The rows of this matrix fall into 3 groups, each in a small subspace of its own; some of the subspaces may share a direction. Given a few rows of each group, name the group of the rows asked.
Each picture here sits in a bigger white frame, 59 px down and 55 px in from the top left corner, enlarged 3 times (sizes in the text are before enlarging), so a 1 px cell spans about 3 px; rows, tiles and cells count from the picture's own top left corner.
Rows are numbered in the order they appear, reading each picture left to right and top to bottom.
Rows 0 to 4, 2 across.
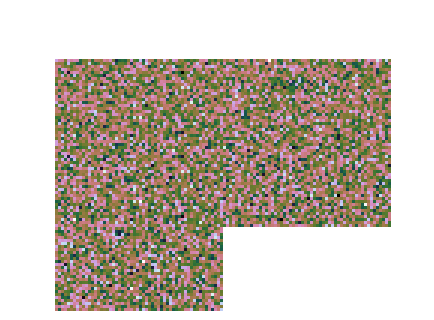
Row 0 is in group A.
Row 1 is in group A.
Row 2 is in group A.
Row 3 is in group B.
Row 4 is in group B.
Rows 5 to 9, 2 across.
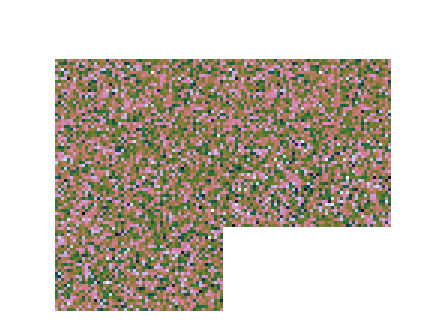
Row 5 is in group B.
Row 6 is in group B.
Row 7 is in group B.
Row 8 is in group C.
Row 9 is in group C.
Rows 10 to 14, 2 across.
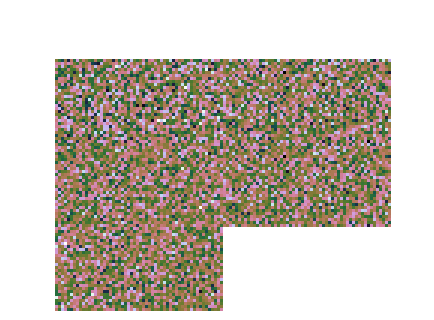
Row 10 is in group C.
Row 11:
C
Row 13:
C
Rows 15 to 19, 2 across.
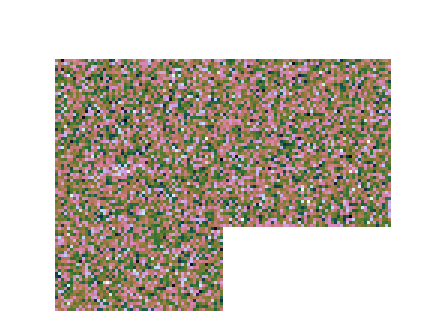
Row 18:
A
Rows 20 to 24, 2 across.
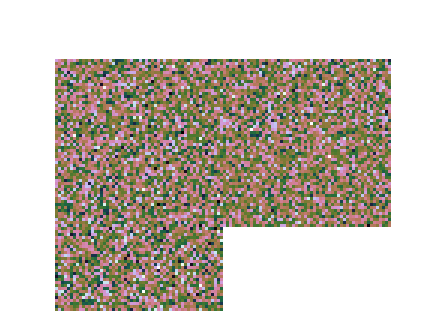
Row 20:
A
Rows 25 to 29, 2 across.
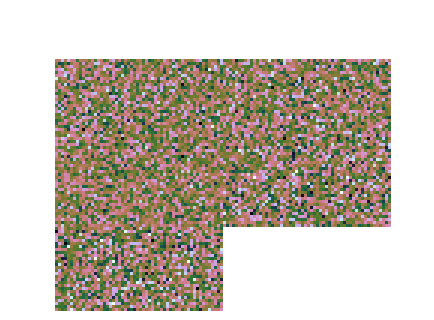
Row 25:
B
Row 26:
A
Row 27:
A
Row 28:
C
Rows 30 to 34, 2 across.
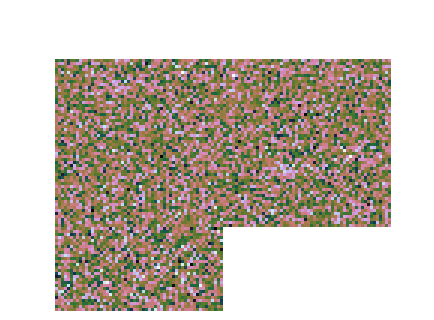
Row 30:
A
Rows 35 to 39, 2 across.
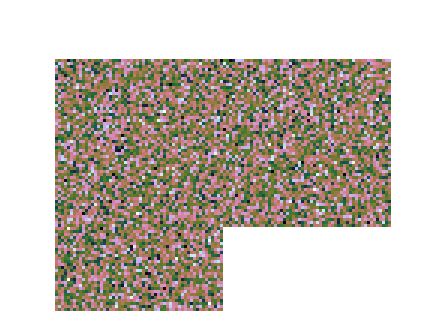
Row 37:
B
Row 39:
A
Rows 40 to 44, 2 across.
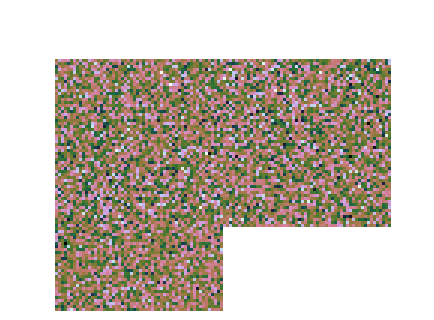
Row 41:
B
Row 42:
C
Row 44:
B
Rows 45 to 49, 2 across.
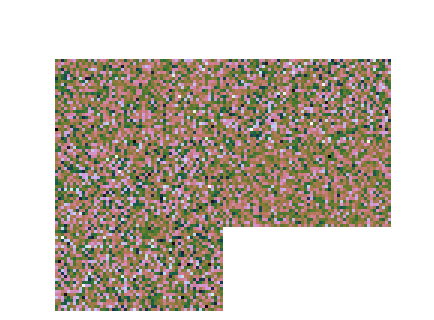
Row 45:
B
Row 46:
C
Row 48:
B
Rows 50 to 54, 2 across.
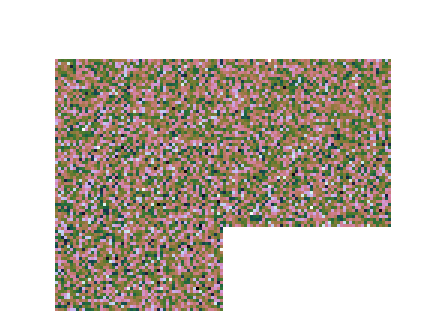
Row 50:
C
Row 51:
A
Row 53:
C
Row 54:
B
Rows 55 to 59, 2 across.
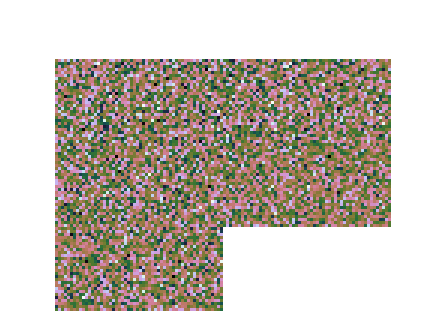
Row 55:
C
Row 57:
C
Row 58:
B
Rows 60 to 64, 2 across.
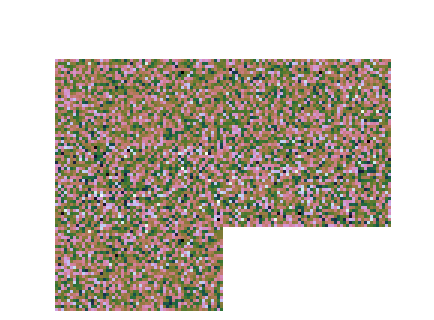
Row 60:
A
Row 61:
B
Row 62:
B
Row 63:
A
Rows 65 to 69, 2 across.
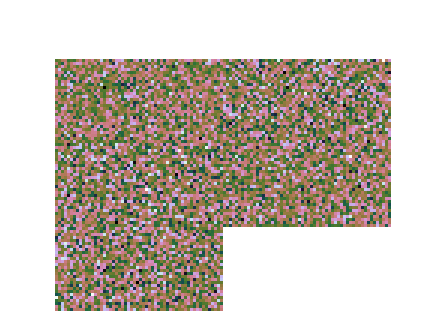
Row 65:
A
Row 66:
C
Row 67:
A
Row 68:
A
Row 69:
B
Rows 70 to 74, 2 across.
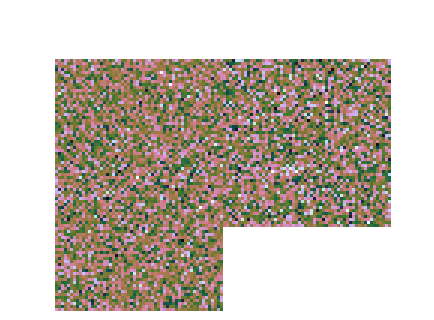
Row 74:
A
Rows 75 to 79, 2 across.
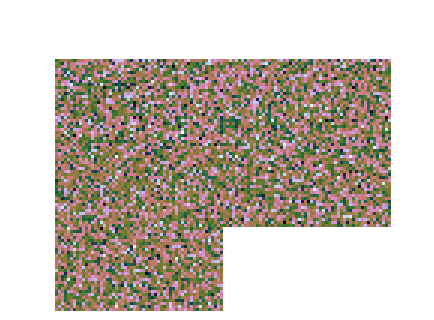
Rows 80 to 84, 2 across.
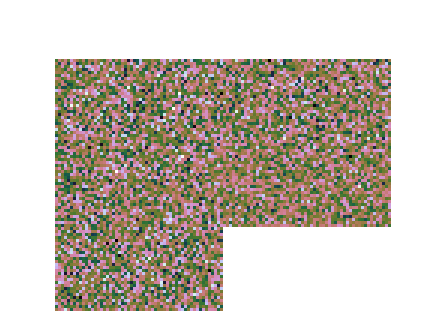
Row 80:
C
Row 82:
A
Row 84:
C
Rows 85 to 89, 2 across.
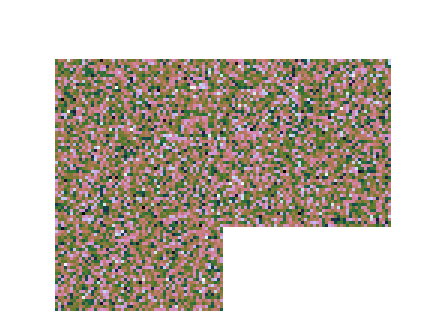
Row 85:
A
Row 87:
C
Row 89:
B
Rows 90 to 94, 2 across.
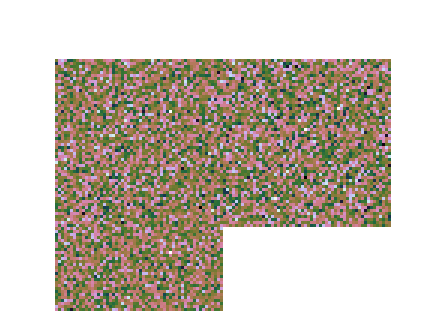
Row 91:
B
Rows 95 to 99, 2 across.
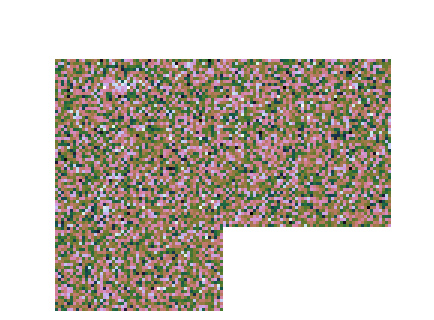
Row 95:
A
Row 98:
C
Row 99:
C
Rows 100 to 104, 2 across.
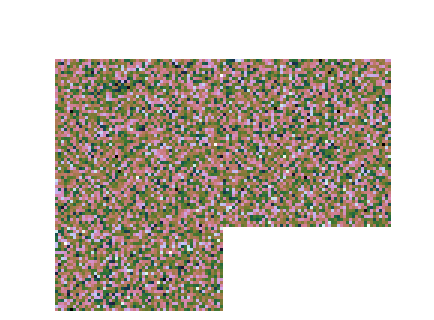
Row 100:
A
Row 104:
B
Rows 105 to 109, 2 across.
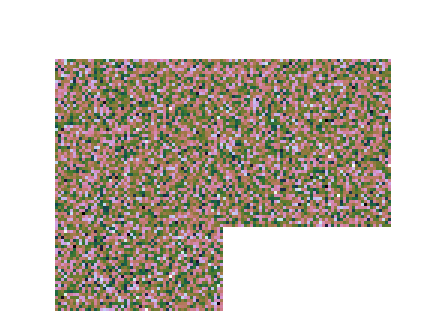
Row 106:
C
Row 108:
B
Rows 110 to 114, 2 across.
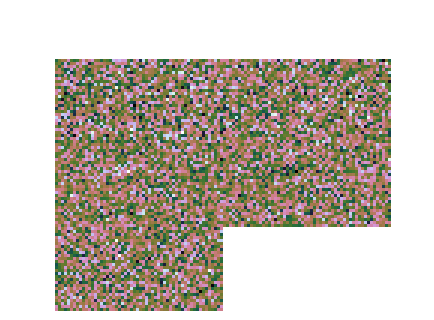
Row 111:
C
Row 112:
A
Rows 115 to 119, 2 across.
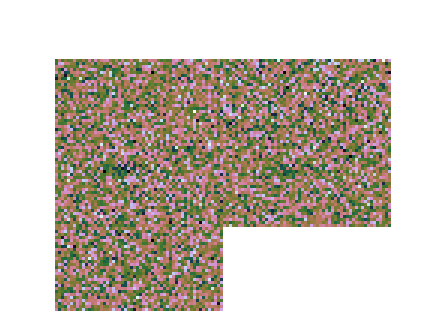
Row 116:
C
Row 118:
A
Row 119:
B
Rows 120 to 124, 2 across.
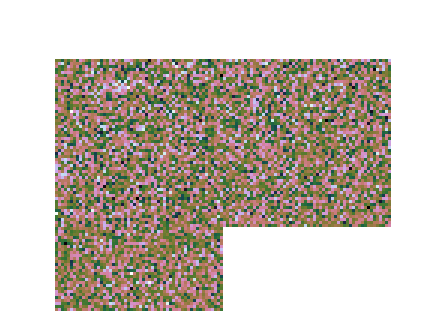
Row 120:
A
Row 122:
B
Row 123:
C
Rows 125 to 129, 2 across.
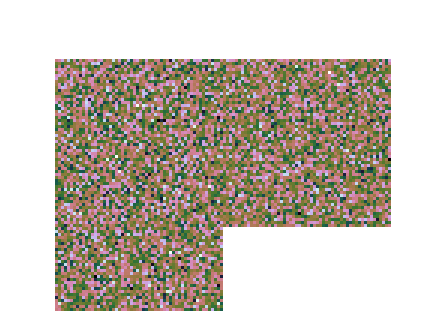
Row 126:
B
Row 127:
C
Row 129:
B
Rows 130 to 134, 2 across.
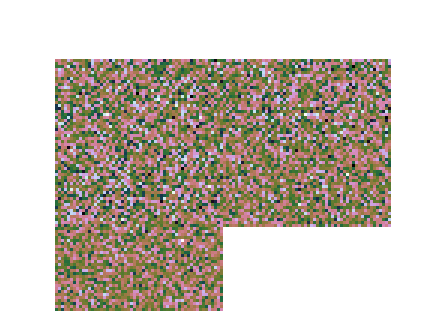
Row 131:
B
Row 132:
C
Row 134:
A
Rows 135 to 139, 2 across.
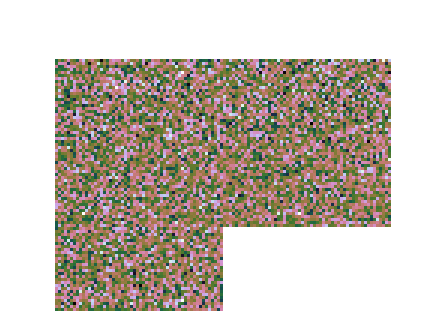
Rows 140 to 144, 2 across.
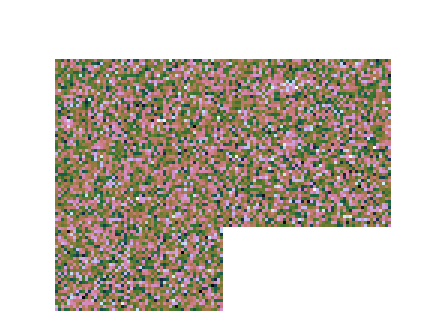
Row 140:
C
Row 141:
A
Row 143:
A
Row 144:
C
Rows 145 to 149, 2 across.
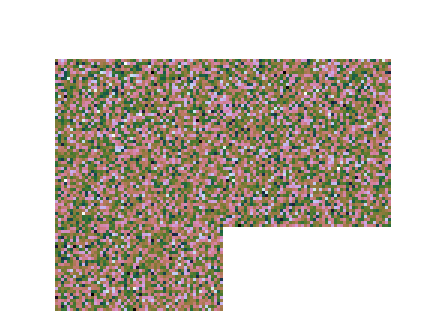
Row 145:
B
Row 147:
B
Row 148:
B
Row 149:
B
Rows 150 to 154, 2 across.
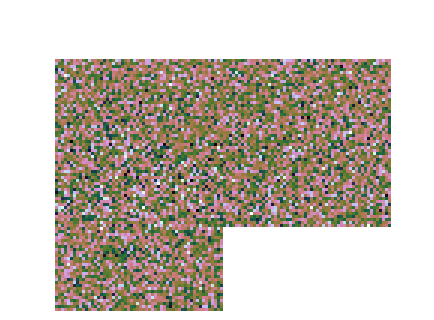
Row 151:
A
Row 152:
C
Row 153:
C
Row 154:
A
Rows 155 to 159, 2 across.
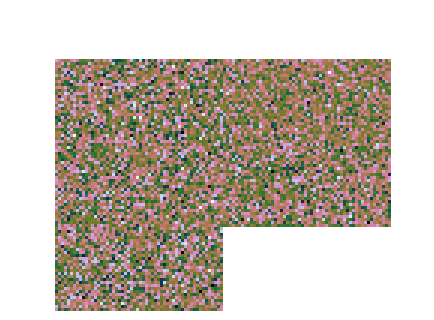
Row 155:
A
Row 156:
B
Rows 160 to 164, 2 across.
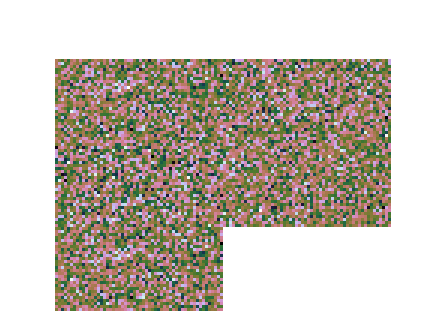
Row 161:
B
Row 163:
B
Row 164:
A
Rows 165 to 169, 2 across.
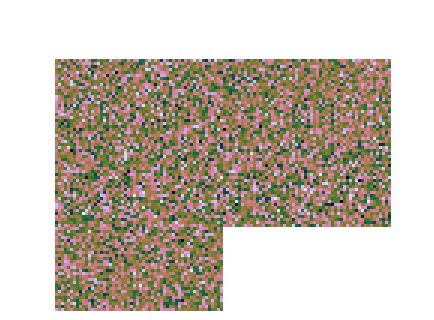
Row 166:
B
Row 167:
C
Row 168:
C
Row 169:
A
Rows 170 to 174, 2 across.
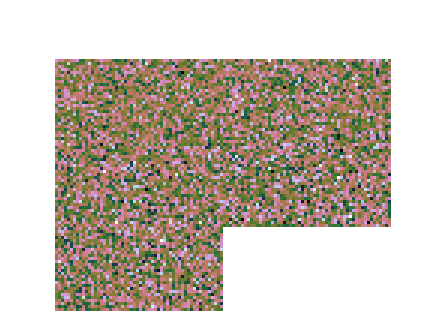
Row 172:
A
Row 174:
B
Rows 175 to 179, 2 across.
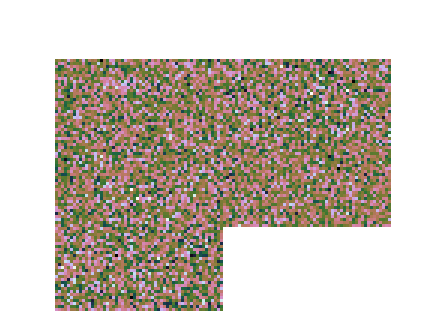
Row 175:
A
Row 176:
B
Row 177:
B
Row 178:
B
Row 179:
A
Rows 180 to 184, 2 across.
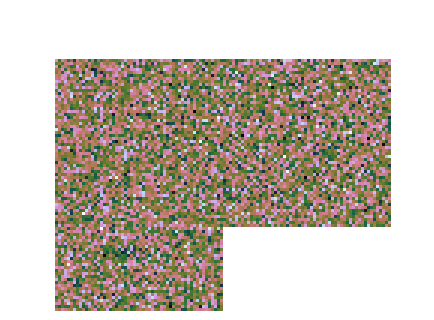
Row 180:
B
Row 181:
A
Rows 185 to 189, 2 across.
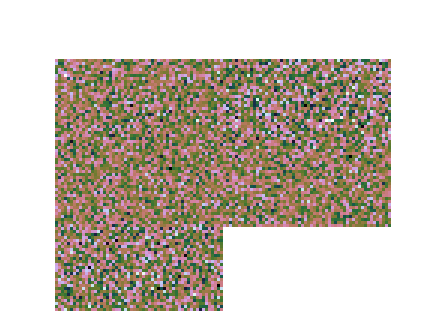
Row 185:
B
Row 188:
A
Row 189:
C
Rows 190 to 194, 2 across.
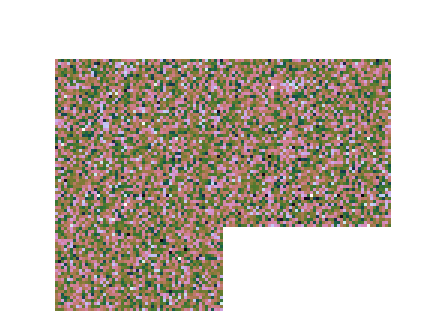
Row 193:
B
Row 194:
B
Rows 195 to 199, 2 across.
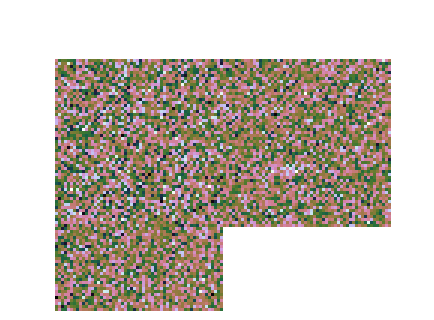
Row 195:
C
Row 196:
C
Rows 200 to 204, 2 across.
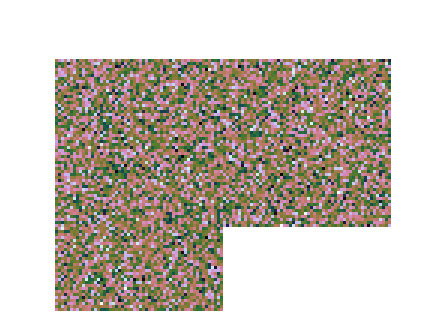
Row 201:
C
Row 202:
A
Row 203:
B
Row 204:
B
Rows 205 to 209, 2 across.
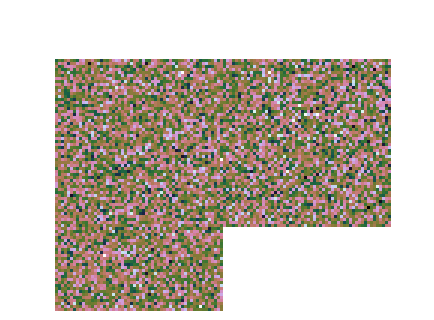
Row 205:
A
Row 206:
B
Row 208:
C
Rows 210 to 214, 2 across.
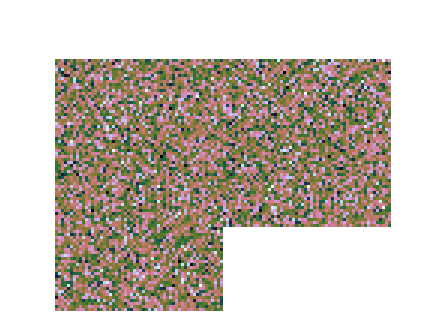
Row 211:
C
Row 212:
B
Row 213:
B
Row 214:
C
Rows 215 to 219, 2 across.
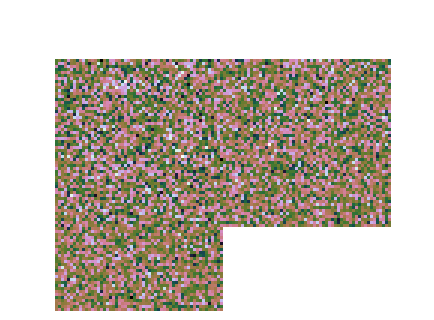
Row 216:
B
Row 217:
A
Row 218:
A
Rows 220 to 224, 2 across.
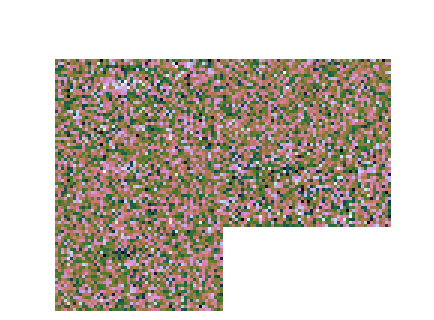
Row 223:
A
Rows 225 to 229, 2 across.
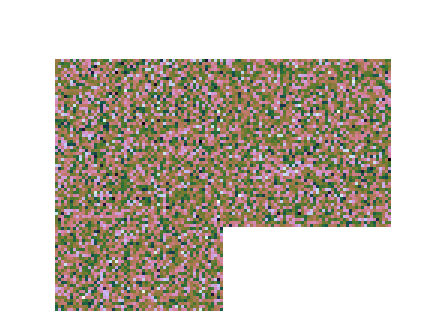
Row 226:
B
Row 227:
B
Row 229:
C
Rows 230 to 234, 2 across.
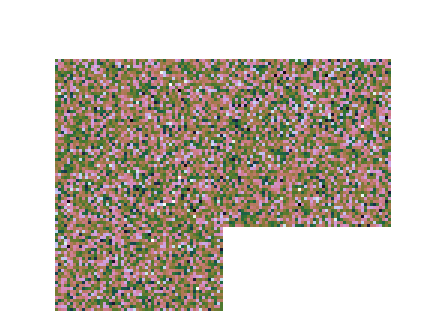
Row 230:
B
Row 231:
C
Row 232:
C
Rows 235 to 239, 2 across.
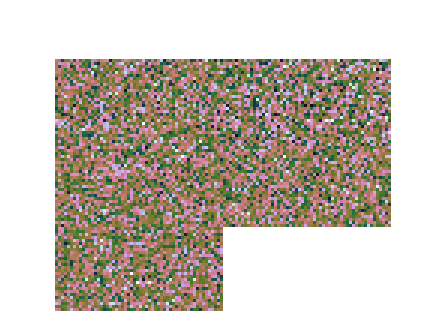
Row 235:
C
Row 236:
C
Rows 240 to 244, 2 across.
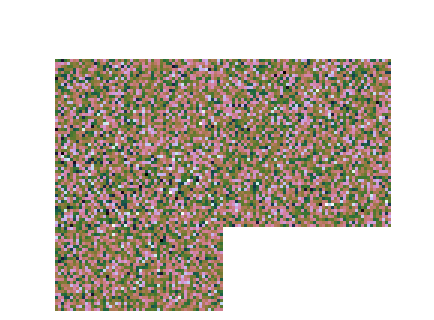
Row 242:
B
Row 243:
C
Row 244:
B
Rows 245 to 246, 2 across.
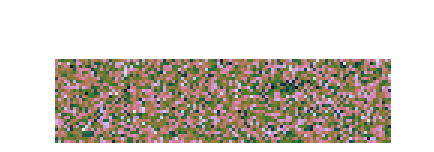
